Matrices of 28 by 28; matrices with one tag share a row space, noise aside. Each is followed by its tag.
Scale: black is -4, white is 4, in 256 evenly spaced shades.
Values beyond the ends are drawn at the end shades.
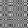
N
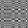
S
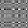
S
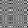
N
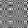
N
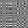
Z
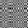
N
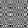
N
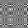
N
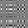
Z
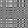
Z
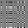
Z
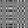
Z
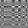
S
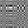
Z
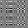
Z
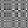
S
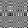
N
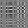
Z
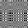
N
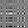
Z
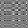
S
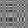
Z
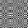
N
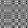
S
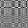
S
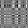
S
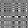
S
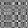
S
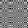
N
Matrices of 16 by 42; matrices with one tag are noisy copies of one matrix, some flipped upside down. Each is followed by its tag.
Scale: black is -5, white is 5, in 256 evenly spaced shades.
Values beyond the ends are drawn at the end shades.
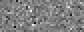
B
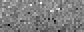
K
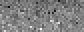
K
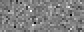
B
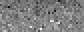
K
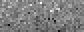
K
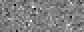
B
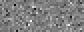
B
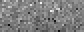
K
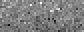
K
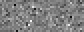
B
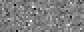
B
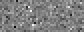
B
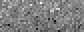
K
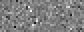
B
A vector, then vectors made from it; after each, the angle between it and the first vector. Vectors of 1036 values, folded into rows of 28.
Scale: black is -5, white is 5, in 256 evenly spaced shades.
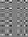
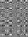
nearly parallel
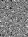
partly opposed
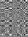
nearly parallel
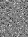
partly opposed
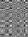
nearly opposite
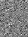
partly aligned
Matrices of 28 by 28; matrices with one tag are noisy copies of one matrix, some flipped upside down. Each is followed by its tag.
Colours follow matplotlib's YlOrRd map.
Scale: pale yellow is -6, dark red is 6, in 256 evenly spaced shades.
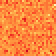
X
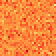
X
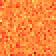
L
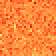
L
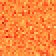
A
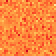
X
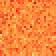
L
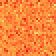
X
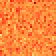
L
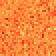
A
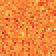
A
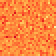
A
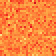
L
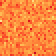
L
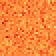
A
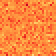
X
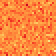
X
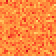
X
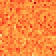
L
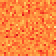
A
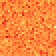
A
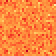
X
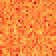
L
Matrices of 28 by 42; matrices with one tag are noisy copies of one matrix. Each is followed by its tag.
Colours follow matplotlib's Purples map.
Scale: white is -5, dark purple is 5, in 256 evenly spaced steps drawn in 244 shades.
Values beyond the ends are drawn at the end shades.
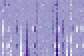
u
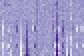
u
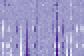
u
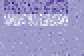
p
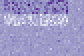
p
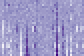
u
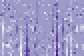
u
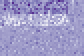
p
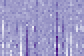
u
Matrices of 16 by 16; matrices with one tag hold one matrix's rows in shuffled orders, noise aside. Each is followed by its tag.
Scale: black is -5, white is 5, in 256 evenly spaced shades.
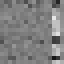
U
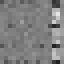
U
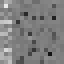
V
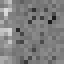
V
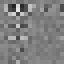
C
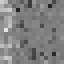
V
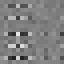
C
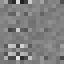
C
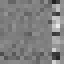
U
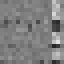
U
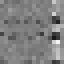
U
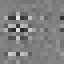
C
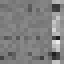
U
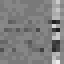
U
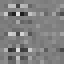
C
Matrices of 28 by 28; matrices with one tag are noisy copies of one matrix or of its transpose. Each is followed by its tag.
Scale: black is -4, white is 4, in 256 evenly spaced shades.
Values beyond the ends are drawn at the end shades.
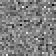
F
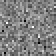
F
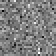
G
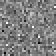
F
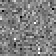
G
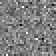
F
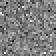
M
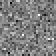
G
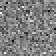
M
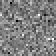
G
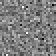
F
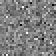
F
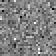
G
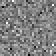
M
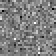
G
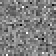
F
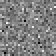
F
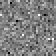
G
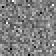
M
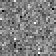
G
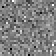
M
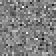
F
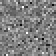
F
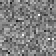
G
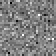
G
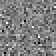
F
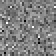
F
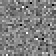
F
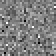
F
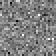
G
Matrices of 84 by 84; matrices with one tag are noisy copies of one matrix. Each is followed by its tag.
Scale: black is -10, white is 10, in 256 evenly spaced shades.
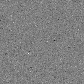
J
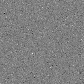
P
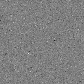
J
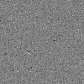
J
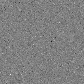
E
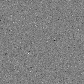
J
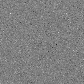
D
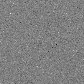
D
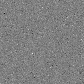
P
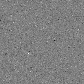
J
